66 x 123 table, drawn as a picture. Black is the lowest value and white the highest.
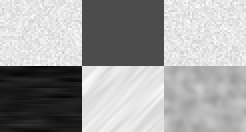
The table splits into 2 rows of 3 panels. Panel 1,1: very high, fine-grained, faint in contrast. Panel 1,2: low, flat. Panel 1,3: very high, fine-grained, faint in contrast. Panel 2,1: very low, streaked across, faint in contrast. Panel 2,2: very high, slanting up to the right, faint in contrast. Panel 2,3: high, blotchy, faint in contrast.
